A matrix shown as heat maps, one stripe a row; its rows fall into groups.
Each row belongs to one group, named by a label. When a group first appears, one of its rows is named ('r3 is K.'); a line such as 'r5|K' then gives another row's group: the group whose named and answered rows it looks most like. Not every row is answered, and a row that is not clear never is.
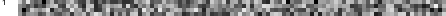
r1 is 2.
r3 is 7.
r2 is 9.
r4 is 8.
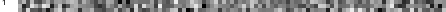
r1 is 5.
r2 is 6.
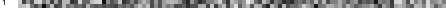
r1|8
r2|2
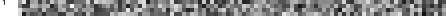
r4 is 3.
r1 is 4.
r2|7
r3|2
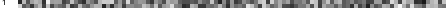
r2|8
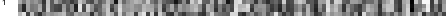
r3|7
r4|4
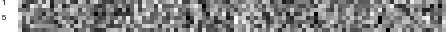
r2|6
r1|8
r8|3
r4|2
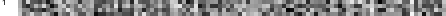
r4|2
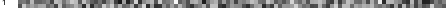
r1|5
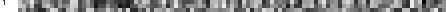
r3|9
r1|2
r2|2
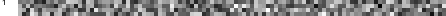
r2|7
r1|9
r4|6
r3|4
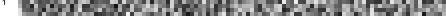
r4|2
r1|3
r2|8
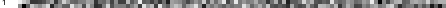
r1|2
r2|7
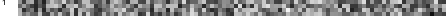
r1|3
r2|9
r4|3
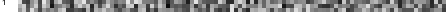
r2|4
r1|6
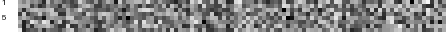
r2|3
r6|6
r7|8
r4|9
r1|6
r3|8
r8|3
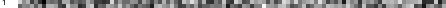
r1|3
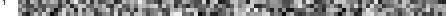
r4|7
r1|4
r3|7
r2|8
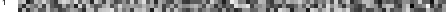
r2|7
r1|4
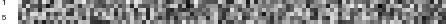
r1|6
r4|4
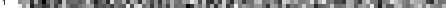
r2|2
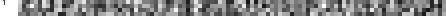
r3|5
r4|9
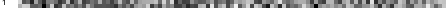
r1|8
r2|2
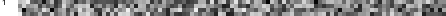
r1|2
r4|3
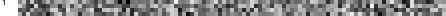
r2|8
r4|5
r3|9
